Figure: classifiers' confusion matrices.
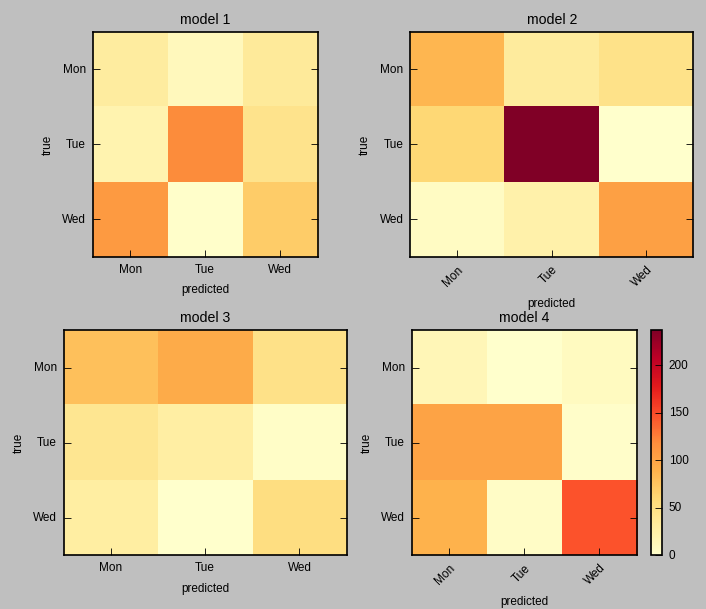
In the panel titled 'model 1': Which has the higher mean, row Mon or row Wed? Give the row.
Wed
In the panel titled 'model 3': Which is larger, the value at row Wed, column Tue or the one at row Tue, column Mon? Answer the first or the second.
the second
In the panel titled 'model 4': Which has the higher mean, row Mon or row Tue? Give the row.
Tue
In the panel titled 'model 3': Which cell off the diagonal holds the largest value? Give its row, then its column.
Mon, Tue
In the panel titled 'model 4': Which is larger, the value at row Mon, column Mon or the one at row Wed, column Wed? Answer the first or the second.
the second
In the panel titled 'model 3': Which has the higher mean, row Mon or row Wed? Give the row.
Mon
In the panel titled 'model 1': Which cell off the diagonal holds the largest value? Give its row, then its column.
Wed, Mon
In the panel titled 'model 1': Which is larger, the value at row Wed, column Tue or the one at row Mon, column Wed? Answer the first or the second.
the second
